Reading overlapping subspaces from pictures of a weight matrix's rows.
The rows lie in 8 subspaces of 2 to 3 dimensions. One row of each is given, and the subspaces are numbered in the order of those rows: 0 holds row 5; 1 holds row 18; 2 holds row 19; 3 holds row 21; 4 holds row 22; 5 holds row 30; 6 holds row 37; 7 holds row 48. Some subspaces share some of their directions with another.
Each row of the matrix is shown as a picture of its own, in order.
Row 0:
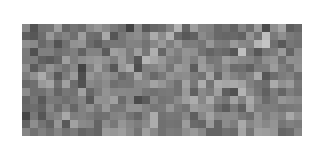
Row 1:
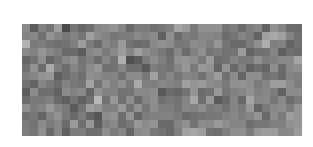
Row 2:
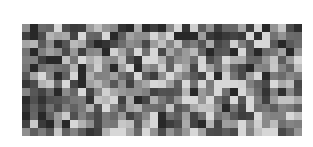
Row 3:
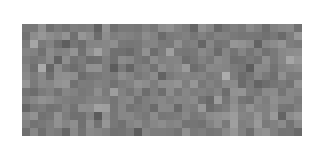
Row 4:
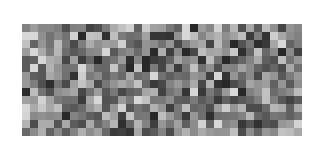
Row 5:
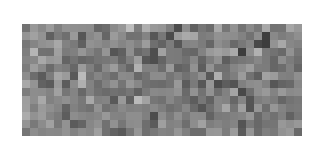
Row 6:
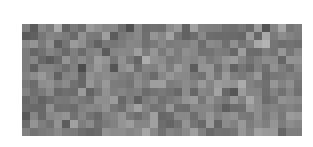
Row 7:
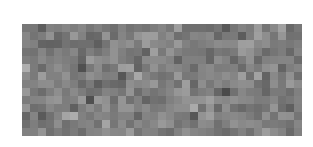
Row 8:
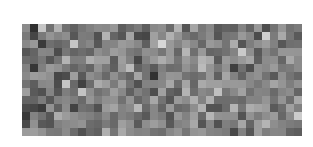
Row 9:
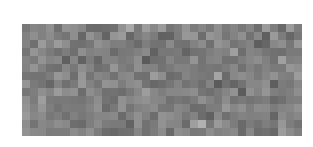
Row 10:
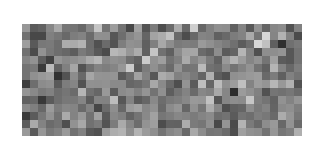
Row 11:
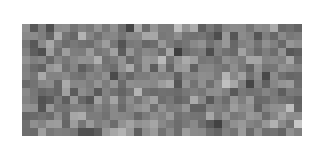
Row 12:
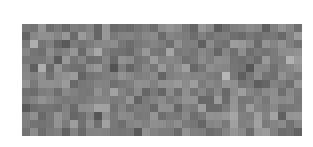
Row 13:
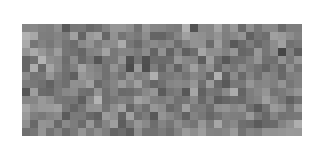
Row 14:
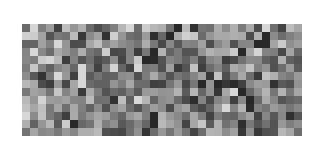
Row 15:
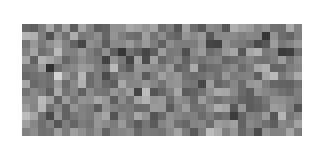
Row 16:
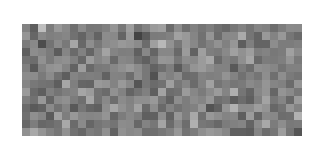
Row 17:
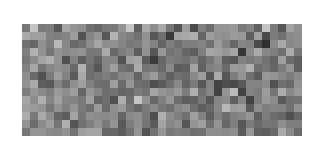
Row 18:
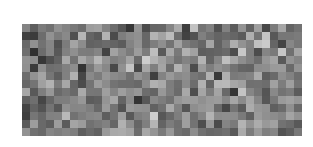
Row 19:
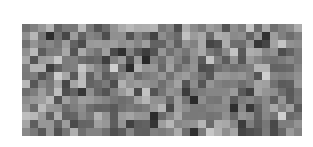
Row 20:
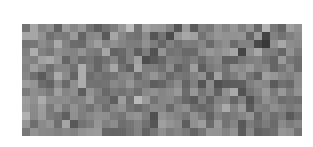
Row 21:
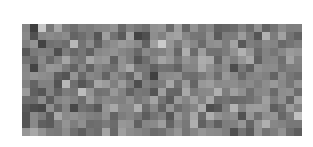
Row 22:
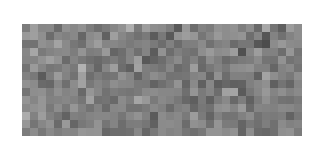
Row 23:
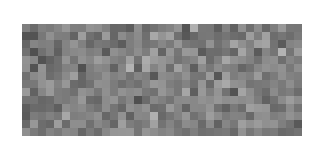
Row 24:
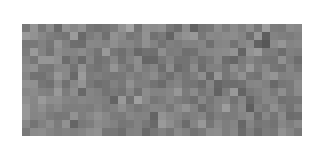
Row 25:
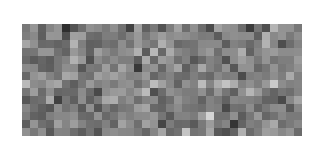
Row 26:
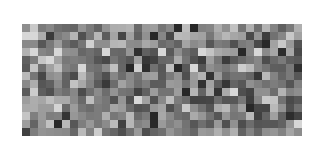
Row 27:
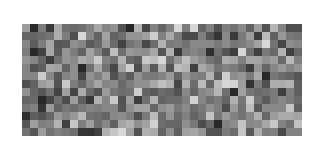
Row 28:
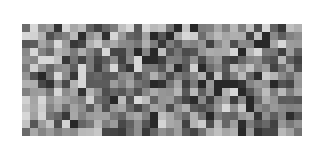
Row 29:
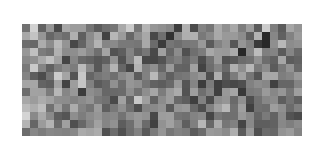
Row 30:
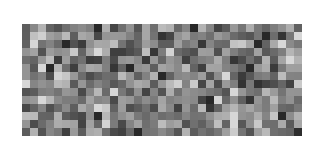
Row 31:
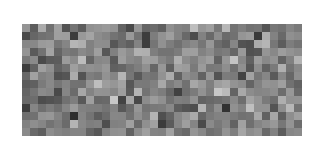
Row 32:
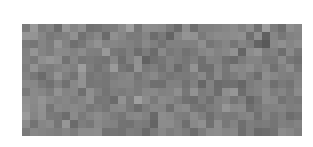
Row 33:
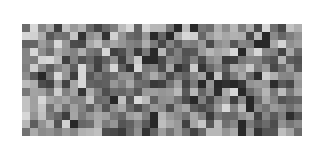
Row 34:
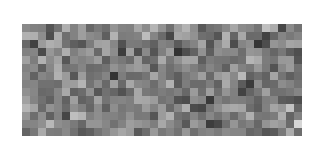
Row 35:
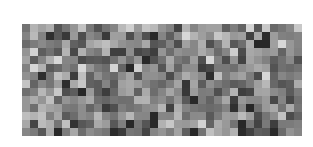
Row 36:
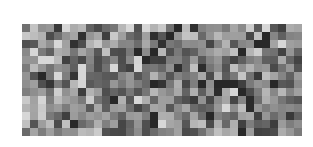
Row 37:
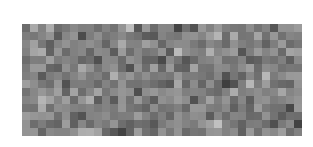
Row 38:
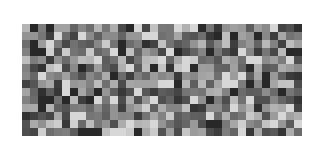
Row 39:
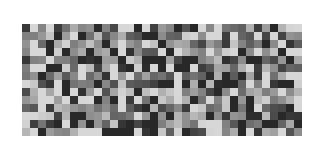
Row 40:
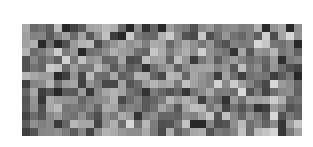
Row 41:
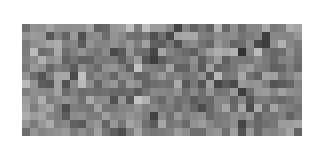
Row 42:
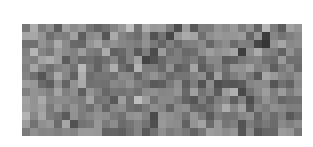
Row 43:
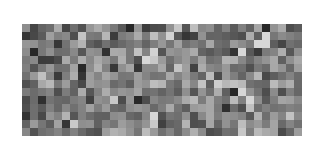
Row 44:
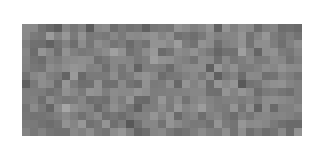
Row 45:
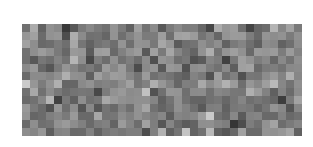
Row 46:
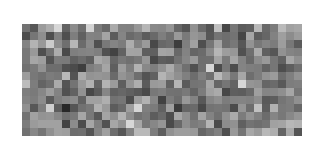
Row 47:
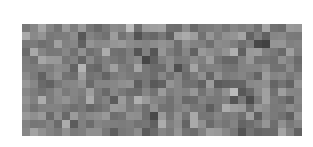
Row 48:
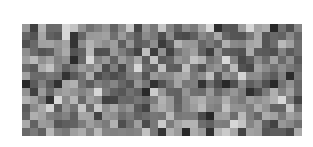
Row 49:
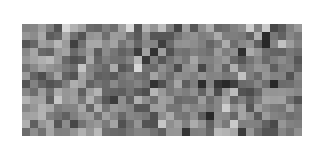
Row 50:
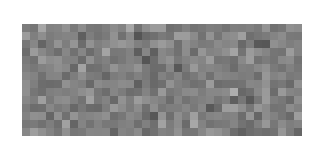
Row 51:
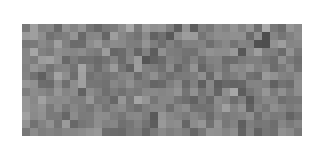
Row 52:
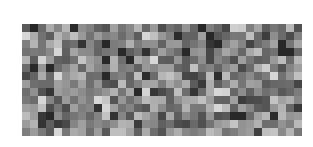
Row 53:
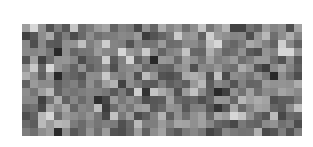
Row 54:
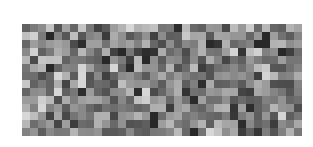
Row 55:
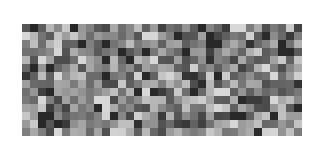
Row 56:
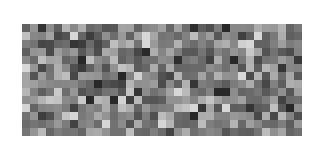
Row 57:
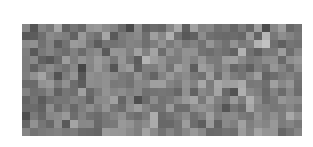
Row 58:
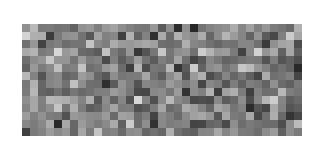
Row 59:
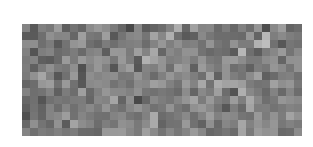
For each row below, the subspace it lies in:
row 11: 6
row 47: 3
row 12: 5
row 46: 0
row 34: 6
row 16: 3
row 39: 6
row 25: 7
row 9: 1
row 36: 7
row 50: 3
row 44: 0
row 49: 7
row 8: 3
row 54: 2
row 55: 2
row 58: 1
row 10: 5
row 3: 5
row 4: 1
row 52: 2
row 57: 0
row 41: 0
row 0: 4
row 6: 0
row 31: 4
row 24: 4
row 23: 1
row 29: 3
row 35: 2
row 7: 4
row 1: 1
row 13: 1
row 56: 4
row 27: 6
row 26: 1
